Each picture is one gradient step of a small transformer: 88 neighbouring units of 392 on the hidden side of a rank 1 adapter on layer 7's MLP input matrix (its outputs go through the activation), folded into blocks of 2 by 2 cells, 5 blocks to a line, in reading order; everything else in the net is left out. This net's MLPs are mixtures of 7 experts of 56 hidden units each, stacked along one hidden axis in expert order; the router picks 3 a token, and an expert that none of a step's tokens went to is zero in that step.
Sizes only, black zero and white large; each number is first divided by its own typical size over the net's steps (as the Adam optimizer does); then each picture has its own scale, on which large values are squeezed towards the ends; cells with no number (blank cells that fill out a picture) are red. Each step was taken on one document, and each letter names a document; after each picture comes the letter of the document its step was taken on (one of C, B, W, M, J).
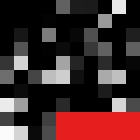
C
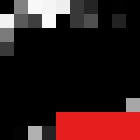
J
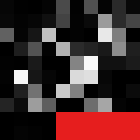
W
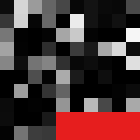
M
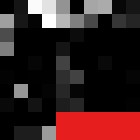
J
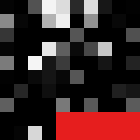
J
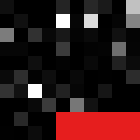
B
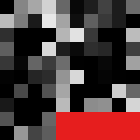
M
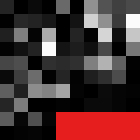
W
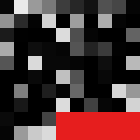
M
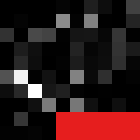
B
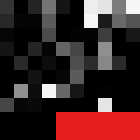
W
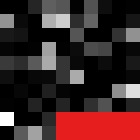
J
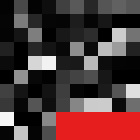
M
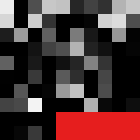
W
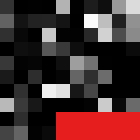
W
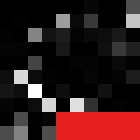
B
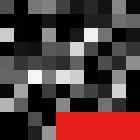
C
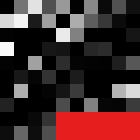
M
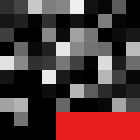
C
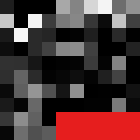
W
